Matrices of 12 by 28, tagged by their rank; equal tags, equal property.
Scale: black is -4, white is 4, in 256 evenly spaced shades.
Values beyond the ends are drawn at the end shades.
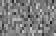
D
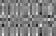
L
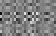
L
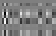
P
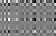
P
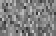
D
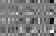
L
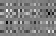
L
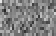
D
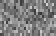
D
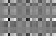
P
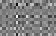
L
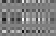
P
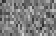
D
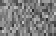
D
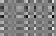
P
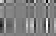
P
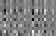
L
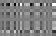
P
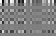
P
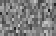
D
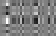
P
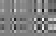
P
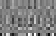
L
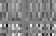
L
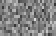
D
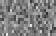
D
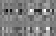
L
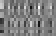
L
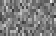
D
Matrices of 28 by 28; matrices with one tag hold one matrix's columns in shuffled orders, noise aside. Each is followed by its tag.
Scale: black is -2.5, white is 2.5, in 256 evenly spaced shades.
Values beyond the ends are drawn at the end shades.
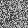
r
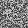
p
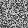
p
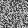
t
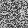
p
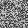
p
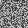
t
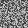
t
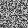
p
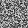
p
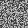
t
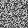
p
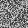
r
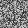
r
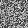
t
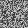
r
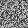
r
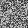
t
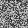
t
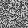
p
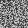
t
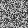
r
